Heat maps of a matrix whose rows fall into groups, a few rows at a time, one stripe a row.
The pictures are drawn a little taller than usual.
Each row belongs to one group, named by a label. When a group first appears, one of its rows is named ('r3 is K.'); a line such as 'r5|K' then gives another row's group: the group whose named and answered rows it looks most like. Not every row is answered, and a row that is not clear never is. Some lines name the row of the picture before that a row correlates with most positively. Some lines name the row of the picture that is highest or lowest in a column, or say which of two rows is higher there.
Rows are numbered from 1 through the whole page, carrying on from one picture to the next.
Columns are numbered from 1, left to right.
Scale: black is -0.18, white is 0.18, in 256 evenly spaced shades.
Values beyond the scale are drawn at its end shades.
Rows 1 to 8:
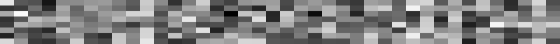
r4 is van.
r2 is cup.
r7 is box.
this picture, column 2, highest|3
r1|cup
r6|cup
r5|van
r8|box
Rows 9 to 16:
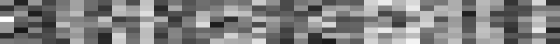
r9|box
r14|box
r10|box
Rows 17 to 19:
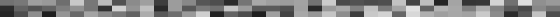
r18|box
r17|van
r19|cup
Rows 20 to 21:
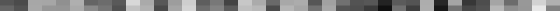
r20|van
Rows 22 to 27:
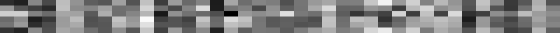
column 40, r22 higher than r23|No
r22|box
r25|box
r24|van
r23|cup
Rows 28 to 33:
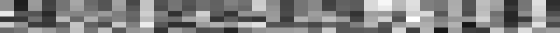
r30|cup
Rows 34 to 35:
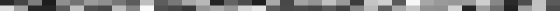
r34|cup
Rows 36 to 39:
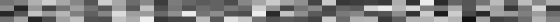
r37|box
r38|van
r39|box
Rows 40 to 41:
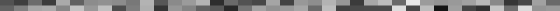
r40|cup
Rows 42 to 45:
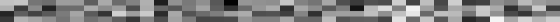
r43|cup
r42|van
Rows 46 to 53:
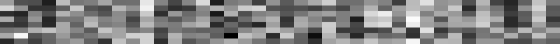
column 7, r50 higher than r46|Yes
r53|box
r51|van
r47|box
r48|box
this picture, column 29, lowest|46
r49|cup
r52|van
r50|cup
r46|cup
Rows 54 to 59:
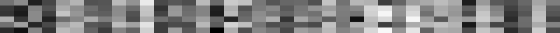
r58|box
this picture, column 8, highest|57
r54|box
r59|box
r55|box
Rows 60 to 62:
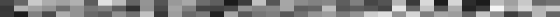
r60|van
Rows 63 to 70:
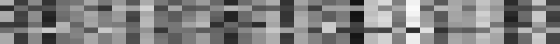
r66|cup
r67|cup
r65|cup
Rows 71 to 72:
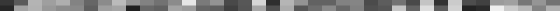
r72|van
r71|van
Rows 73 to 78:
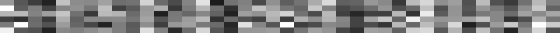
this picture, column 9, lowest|74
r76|cup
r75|van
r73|cup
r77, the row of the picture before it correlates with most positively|72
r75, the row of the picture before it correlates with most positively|72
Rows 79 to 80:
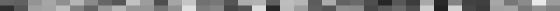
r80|van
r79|van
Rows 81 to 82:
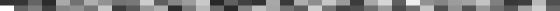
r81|cup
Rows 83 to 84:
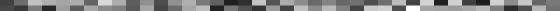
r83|van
